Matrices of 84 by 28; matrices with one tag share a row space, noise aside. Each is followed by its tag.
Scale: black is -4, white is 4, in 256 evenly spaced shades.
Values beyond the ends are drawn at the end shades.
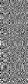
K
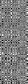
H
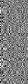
K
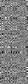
H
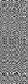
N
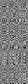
N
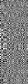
K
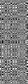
H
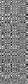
H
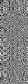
K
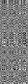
N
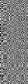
K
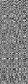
N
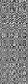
N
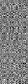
N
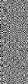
K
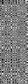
H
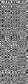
H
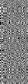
K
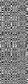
H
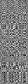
N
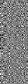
K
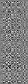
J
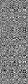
N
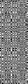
H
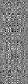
J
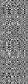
J
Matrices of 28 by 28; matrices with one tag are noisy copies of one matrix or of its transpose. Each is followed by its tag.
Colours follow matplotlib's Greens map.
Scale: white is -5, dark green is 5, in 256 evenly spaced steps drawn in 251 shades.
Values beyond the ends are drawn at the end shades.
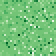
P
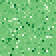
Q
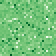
Q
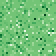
P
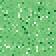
Q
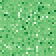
Q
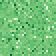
Q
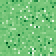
P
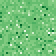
P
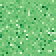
P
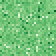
Q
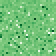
P
